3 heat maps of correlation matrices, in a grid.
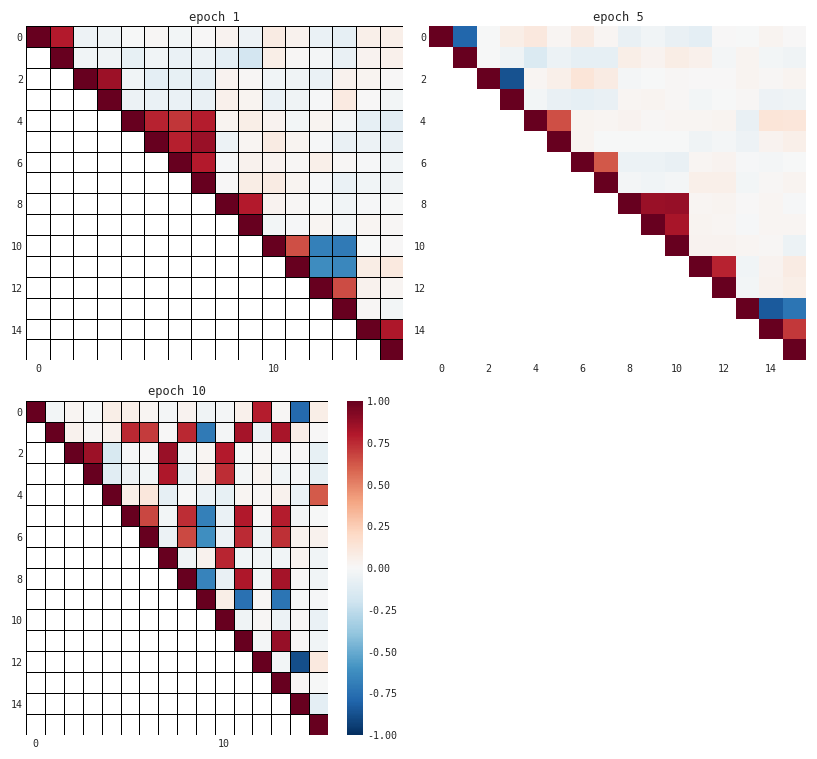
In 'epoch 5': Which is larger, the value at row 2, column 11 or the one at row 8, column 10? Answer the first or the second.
the second
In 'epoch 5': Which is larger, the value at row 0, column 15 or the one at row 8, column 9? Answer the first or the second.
the second
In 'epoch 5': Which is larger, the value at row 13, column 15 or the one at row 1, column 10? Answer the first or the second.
the second
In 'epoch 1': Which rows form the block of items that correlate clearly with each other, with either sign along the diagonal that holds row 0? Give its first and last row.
0 to 1
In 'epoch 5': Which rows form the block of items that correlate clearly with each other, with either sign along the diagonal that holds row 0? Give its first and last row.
0 to 1
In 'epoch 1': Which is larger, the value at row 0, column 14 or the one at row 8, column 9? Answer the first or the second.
the second
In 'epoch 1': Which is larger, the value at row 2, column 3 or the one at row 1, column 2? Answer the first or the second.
the first
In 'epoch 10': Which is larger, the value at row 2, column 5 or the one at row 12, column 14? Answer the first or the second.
the first
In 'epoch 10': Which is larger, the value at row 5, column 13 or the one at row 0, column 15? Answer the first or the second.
the first
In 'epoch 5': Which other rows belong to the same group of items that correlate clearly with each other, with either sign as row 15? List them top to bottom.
13, 14
